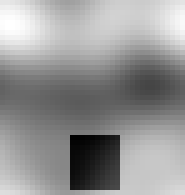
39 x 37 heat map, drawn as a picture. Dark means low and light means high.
Ninth with the lowest average: bottom middle. Calmest part: bottom right. Roughest part: bottom middle. Odd patch: lower, in the bottom middle. Ninth with the highest average: top left.
